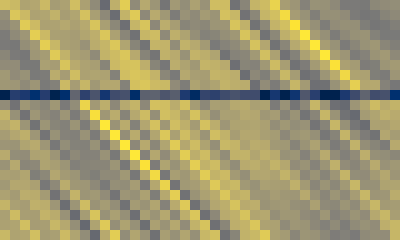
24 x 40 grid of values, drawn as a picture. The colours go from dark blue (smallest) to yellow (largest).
The bottom right is the smoothest part. Row 10 differs from the rows beside it. Most values sit high, with a long tail of low ones. No overall slope runs across the table.
